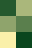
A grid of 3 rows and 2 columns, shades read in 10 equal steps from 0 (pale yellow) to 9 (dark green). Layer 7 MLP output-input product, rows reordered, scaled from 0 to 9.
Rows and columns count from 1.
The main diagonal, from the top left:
8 6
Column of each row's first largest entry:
1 2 2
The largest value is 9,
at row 3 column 2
